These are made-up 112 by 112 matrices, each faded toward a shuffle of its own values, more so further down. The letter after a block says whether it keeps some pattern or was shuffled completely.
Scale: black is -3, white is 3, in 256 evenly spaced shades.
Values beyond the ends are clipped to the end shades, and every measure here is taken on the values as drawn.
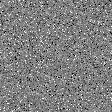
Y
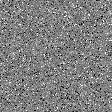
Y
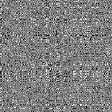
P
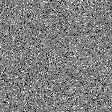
Y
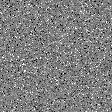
Y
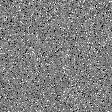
Y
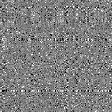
P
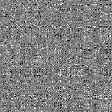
P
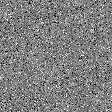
Y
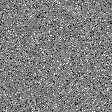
Y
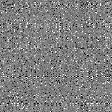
P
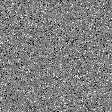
Y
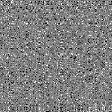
P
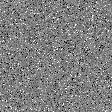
Y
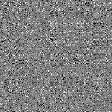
P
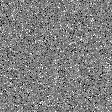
Y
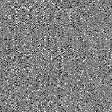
P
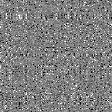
P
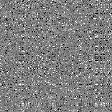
P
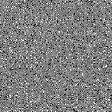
P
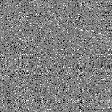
P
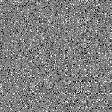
P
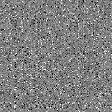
P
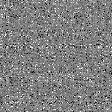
P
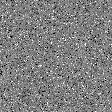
Y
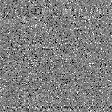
P
